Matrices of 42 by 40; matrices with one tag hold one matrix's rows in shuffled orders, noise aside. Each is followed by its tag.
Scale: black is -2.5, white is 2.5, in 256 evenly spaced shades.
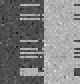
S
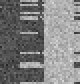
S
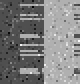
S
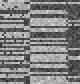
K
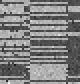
K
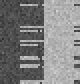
S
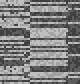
K
